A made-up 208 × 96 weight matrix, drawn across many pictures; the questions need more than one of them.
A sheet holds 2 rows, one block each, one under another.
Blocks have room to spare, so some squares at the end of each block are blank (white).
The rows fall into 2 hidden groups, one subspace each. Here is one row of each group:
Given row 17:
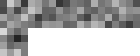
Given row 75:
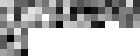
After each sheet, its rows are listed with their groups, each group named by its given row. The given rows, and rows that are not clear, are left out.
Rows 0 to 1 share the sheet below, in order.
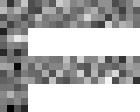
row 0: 17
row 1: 17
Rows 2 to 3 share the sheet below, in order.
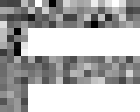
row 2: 75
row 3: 75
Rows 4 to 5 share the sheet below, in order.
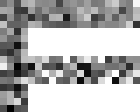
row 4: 75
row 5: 17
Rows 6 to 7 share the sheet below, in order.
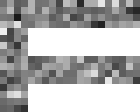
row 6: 75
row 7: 17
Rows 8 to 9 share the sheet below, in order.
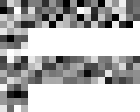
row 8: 17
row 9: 17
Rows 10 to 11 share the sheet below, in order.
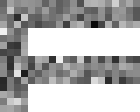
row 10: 75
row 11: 75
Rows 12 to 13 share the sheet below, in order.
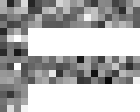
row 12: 17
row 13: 17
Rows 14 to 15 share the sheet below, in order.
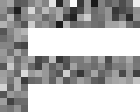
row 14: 75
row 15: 75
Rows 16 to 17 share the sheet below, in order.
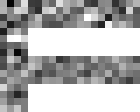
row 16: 17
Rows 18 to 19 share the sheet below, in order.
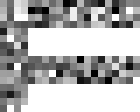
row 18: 75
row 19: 17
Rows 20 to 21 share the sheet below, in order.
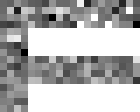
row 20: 17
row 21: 75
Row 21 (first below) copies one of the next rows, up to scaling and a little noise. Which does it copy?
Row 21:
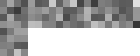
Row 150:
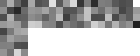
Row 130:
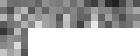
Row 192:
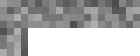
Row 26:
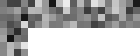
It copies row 150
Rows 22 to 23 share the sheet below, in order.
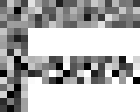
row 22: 17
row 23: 75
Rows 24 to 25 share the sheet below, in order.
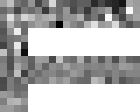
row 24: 75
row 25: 75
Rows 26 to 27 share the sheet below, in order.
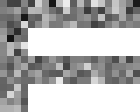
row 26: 75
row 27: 75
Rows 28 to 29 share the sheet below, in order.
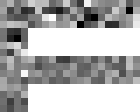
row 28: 17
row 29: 75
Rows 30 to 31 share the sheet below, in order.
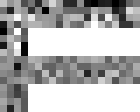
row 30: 75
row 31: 17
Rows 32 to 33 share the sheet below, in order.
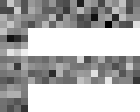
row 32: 17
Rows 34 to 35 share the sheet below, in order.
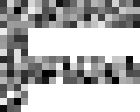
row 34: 17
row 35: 75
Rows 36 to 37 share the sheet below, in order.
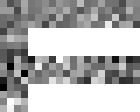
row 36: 17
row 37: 75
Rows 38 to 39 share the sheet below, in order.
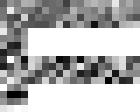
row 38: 75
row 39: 17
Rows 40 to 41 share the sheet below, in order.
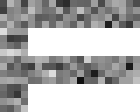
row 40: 17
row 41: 17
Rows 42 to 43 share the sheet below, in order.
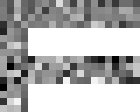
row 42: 75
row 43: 75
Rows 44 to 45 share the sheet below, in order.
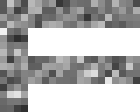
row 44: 17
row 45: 17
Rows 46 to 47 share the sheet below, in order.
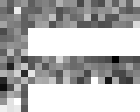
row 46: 17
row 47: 75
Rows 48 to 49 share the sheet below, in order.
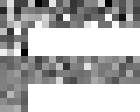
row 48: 75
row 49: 75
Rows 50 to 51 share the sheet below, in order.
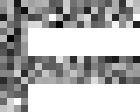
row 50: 75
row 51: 75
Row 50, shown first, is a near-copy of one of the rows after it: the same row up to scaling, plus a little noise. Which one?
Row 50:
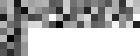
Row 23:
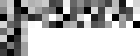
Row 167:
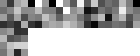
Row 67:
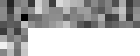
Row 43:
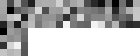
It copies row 23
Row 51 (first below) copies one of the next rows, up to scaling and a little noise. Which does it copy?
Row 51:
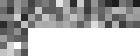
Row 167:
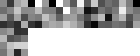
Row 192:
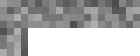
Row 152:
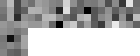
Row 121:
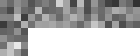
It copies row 121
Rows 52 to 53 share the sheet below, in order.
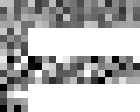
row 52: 75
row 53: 17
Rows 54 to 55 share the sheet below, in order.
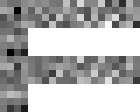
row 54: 17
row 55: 17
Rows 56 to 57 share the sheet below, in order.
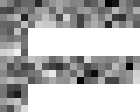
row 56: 75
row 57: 17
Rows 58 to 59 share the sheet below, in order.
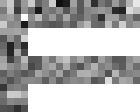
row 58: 75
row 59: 17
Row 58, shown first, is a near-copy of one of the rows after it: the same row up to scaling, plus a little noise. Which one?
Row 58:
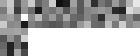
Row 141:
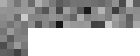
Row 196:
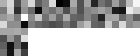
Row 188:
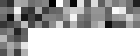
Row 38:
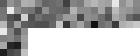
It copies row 196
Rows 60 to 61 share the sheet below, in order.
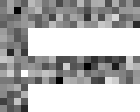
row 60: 17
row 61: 75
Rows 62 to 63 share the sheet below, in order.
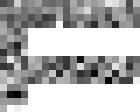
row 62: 75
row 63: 17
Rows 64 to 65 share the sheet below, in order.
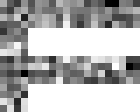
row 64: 75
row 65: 75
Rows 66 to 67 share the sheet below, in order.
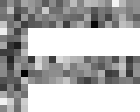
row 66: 75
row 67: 75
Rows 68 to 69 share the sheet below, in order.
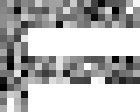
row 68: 75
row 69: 75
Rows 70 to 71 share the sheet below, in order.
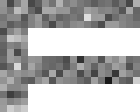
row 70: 17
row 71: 17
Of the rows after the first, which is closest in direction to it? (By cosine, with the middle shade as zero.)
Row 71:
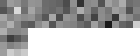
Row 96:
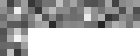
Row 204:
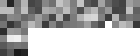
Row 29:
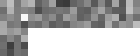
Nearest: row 96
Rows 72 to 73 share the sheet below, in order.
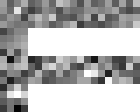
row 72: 17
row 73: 17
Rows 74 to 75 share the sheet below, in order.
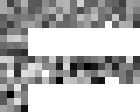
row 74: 17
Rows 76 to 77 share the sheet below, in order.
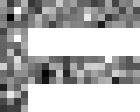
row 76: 17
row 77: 75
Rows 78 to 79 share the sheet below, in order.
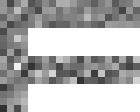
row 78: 17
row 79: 17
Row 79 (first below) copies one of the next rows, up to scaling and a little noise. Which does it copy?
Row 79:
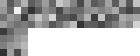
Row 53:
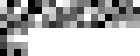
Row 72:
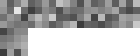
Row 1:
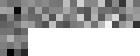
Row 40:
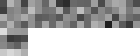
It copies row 72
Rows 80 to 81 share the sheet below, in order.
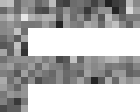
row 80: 75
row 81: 75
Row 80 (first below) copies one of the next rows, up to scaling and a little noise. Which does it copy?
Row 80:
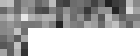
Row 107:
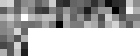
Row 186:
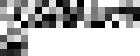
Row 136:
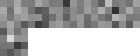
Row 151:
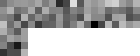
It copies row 107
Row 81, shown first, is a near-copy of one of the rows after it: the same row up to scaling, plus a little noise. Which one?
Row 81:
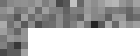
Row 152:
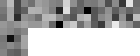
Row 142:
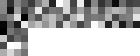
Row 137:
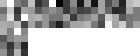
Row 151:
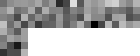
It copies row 151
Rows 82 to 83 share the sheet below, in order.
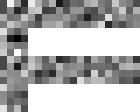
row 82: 17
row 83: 17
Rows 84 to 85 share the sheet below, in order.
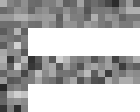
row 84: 75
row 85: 17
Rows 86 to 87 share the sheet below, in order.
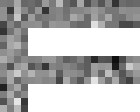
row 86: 75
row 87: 75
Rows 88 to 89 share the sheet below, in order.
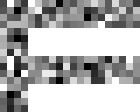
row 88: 17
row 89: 75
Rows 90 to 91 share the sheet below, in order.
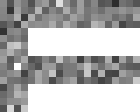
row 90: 75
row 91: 17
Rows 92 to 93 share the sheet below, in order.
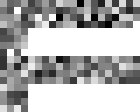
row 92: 17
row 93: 17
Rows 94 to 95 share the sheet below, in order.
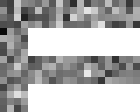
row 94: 75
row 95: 17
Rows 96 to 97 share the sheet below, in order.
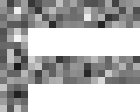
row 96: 17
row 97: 17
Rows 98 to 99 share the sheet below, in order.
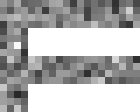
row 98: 75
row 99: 17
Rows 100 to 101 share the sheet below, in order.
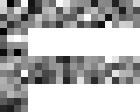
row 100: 17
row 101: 75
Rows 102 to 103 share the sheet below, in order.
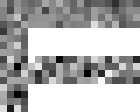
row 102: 75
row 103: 17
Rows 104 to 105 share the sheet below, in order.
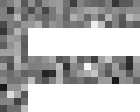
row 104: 75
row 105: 75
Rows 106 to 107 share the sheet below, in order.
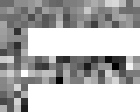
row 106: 75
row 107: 75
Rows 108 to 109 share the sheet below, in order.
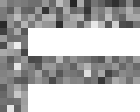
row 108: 75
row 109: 17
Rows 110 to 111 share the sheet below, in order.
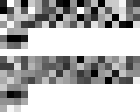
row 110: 17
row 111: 17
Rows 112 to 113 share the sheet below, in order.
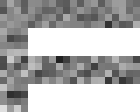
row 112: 17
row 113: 17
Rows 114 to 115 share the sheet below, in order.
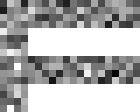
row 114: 17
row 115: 17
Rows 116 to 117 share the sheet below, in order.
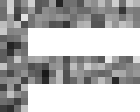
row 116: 75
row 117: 75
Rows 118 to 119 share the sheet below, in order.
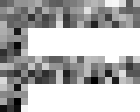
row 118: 75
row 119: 75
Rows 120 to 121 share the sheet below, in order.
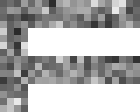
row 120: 75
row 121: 75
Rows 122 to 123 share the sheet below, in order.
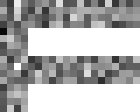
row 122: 75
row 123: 17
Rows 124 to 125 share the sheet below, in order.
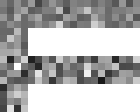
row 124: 75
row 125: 17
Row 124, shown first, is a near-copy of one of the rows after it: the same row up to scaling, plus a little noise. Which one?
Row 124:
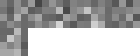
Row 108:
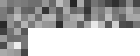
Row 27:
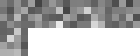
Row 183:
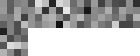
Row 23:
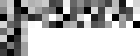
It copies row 27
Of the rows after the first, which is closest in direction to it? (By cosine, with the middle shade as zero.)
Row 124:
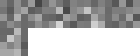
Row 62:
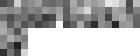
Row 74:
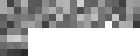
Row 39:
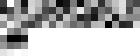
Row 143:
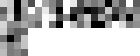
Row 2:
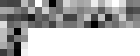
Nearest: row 39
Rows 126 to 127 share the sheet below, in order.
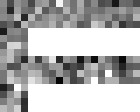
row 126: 75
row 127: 75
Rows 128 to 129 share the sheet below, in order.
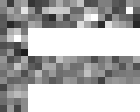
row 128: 17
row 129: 17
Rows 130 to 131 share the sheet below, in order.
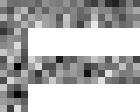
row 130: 75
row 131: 17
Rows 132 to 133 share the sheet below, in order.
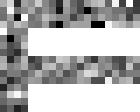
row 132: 75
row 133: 17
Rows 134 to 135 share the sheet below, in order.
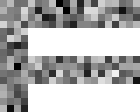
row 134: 75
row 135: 17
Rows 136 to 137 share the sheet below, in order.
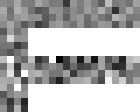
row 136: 75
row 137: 75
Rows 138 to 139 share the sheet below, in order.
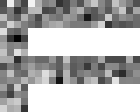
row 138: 17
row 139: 75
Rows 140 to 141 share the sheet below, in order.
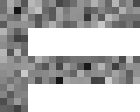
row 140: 17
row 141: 75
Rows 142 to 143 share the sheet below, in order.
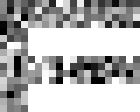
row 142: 75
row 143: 75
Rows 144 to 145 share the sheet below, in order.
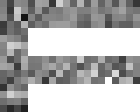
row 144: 75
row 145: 17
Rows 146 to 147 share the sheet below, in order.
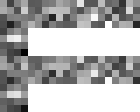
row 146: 17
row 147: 17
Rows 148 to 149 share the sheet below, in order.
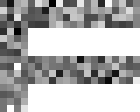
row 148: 75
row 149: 17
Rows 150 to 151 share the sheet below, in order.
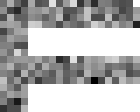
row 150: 75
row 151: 75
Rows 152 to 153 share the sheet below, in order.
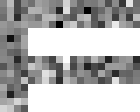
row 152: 75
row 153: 75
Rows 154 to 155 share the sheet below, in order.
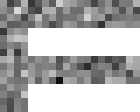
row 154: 17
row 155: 75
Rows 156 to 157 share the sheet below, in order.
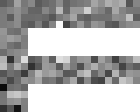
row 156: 75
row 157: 17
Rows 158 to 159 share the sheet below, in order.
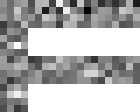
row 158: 75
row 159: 17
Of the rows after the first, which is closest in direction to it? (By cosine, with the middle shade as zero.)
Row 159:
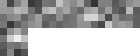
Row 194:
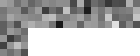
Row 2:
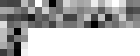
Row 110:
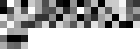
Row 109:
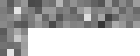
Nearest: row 109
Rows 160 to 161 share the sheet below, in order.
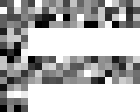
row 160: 75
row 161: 17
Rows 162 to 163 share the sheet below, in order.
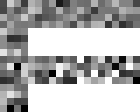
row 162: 17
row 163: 17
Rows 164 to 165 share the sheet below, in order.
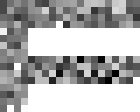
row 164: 75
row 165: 17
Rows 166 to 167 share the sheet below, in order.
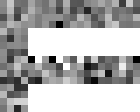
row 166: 75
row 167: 75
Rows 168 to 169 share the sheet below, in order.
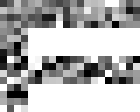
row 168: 75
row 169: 17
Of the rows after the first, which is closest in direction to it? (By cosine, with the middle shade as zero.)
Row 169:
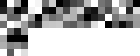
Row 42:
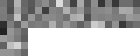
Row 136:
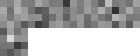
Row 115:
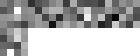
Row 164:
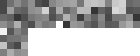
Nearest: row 164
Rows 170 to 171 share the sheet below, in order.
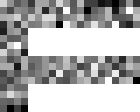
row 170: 75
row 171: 17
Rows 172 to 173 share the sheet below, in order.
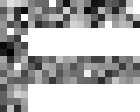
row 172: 75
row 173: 17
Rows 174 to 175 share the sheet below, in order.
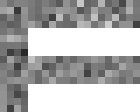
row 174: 17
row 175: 17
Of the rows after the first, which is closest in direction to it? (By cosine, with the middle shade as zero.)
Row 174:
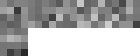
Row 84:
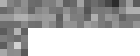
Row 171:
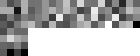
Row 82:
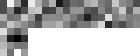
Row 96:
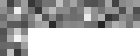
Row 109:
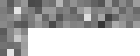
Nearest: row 171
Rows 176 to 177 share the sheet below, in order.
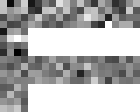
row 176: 17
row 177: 75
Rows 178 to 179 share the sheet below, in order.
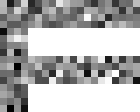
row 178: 17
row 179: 17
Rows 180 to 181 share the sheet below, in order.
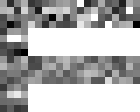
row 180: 17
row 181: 17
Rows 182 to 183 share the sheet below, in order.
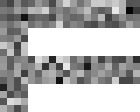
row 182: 75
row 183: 75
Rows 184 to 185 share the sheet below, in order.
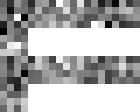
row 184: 75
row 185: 75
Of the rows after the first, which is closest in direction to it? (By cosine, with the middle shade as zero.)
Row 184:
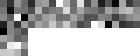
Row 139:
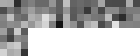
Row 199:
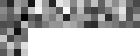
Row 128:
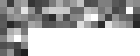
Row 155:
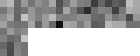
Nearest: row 199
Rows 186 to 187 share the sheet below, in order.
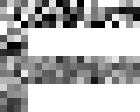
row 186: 75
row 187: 75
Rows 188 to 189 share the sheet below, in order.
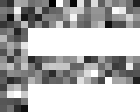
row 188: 75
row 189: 17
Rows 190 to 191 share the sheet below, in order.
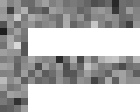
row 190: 75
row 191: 75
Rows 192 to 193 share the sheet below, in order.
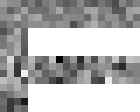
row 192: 75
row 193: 75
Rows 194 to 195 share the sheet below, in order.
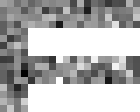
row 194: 75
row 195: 75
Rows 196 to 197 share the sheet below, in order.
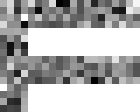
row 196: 75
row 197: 75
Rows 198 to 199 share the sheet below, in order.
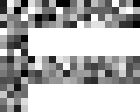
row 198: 17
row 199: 75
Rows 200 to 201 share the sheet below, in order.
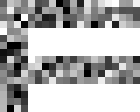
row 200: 75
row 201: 17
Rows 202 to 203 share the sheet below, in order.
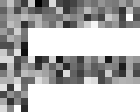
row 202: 75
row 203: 75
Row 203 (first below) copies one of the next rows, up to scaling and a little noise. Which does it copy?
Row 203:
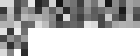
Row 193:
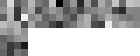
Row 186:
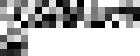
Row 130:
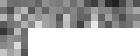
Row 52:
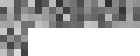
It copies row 52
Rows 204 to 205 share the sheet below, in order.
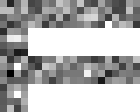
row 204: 17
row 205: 17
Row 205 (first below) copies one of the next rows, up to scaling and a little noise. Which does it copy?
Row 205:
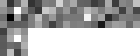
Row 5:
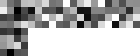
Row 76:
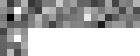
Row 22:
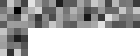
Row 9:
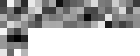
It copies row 76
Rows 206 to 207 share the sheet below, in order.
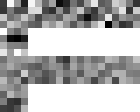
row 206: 17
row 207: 75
